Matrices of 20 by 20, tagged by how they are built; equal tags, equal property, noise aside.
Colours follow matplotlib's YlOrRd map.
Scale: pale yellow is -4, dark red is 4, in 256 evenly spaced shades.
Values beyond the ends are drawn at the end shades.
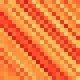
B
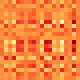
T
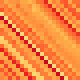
B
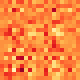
T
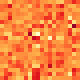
T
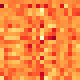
T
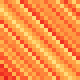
B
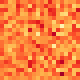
T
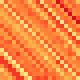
B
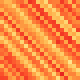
B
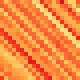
B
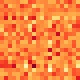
T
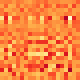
T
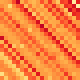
B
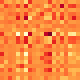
T
